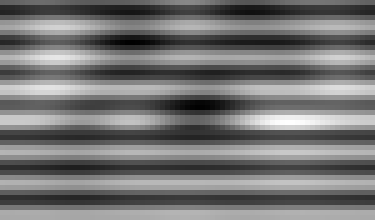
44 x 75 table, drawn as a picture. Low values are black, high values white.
Ninth with the highest average: middle right. Stripes: horizontal, repeating 7 times. Seam: horizontal, 60% of the way down, the bottom part calmer. Slope: none.
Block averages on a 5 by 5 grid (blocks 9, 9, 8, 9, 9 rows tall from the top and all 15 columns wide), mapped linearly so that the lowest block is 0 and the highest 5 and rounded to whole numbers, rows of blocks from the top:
2 0 1 0 1
4 2 2 2 4
4 3 0 4 5
1 1 1 2 2
3 3 3 3 3
